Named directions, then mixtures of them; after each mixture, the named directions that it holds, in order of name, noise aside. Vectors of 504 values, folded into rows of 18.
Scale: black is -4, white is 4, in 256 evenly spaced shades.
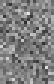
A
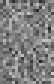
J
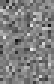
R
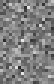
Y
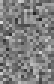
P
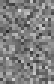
A, P, R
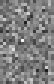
A, Y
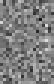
J, P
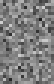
J, P, Y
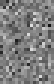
R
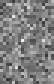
J, Y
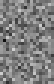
A, P, Y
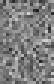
J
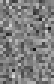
J, P, R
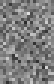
A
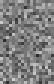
A, P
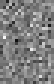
R
